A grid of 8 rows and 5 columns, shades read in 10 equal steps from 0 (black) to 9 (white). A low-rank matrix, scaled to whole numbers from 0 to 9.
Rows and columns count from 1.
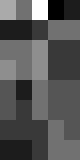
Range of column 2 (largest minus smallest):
3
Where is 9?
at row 1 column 3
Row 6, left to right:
3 2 4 3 3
